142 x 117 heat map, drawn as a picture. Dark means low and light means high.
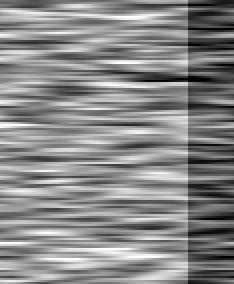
The left part is higher, up to a seam about 80% of the way across. The top right is the ninth with the lowest average. The halves do not mirror each other. The grain runs across in streaks.
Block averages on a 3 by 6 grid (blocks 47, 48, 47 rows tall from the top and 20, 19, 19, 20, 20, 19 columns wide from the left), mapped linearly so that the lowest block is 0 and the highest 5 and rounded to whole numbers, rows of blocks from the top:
5 4 4 4 3 0 / 4 4 5 4 4 1 / 5 5 5 5 4 0
